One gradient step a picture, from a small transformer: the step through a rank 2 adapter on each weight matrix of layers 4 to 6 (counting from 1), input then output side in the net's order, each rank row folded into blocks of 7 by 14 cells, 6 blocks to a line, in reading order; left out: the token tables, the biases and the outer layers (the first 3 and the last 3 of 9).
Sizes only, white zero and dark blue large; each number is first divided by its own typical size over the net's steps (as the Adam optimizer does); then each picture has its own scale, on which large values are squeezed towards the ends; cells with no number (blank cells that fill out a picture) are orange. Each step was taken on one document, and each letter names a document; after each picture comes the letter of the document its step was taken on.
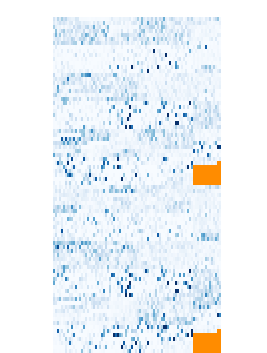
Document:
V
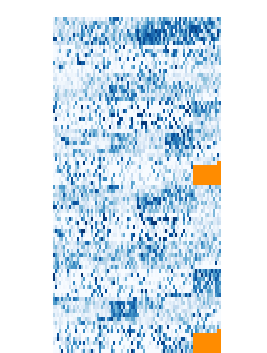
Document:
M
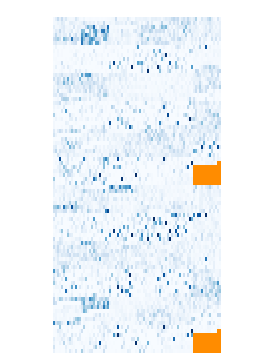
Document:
V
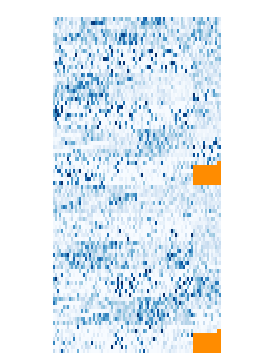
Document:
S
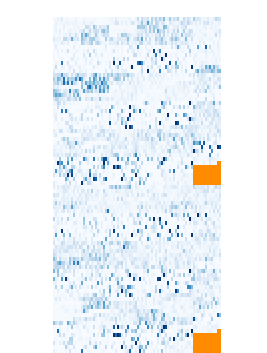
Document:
V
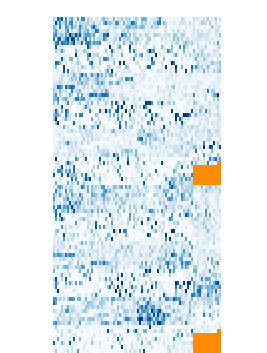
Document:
S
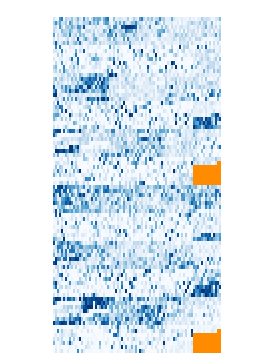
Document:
S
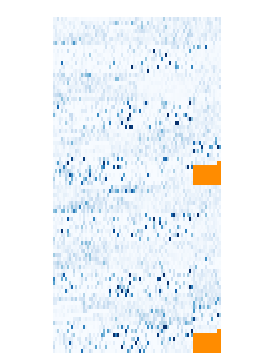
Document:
V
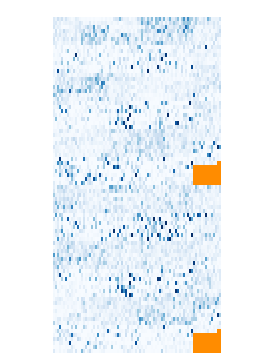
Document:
V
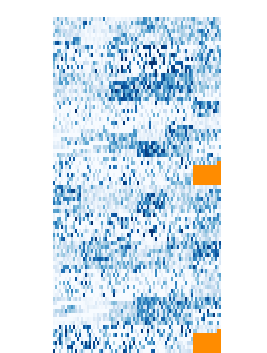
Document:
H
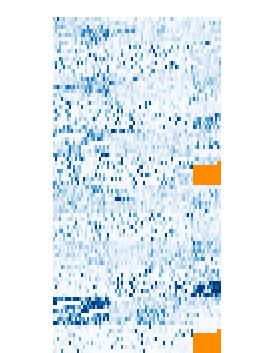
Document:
S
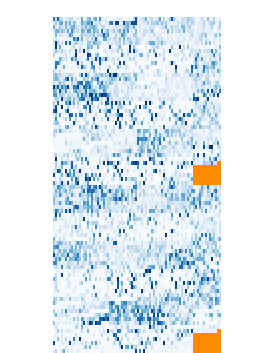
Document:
S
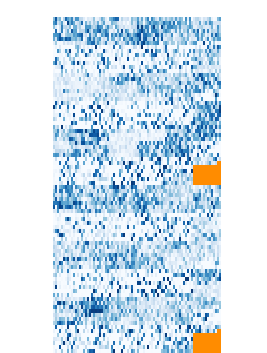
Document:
M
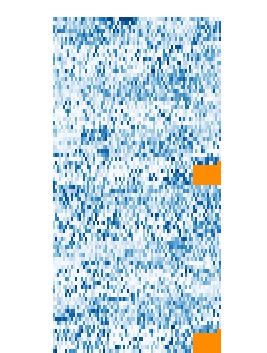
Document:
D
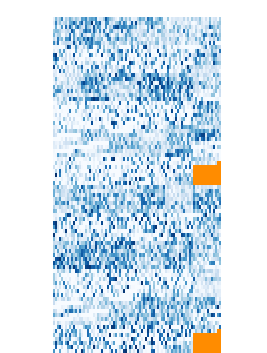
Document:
H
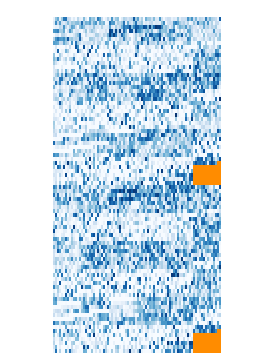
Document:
D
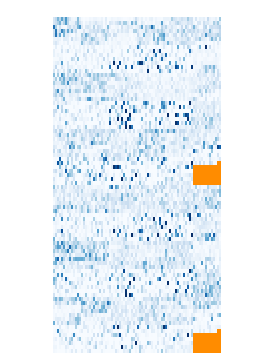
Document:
V
